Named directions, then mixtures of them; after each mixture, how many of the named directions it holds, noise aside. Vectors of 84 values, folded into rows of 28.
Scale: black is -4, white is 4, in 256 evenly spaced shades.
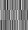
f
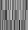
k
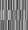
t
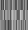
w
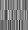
three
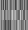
two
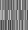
two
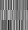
three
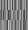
one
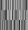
one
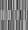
one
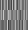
one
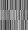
two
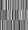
two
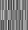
one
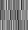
one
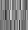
two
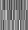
one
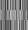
three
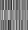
two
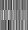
two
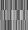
one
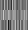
two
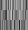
one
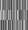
three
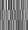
two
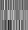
three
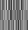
three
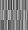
one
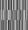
one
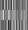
two
